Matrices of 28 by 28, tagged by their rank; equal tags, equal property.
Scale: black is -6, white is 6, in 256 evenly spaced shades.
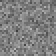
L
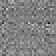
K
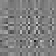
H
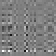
H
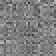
K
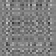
H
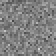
L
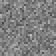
L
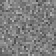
L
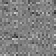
K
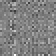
K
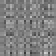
H
